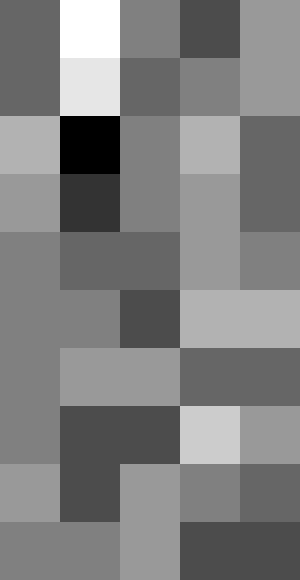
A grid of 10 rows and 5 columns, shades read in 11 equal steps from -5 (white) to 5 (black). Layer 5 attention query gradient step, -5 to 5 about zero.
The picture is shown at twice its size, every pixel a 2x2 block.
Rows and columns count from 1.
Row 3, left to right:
-2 5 0 -2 1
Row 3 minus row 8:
-2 3 -2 1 2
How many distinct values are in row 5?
3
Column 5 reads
-1 -1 1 1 0 -2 1 -1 1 2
